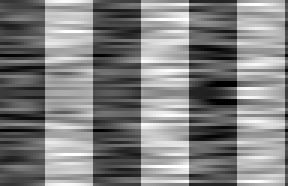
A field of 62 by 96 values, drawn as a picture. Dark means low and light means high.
Upright stripes repeat 3 times across the table. Overall the values sit about 50% of the way up the scale. The top and bottom halves mirror each other.
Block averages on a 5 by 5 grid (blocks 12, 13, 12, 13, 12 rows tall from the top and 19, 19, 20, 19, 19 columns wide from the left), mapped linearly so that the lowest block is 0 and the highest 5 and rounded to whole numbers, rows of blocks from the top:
14325 | 13415 | 13304 | 13415 | 14325
